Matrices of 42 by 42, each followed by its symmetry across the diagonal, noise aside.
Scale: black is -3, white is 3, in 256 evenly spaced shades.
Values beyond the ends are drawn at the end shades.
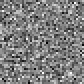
neither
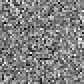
neither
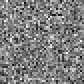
neither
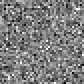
symmetric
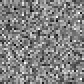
neither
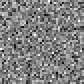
symmetric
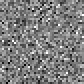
neither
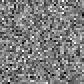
neither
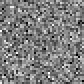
neither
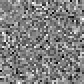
symmetric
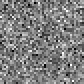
neither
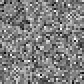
symmetric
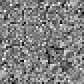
symmetric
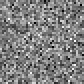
neither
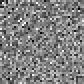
symmetric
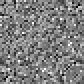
symmetric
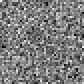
symmetric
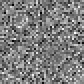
symmetric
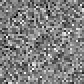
symmetric
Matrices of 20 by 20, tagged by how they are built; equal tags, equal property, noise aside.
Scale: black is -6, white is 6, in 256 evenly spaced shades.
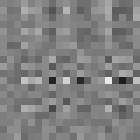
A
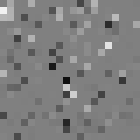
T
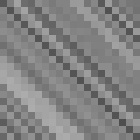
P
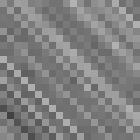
P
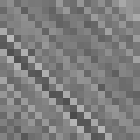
P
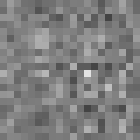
A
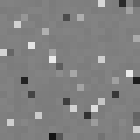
T
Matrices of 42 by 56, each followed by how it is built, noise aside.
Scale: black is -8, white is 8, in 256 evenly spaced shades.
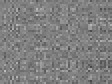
low rank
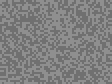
noise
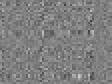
low rank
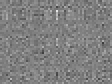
low rank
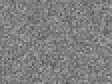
noise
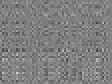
low rank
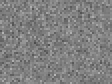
noise
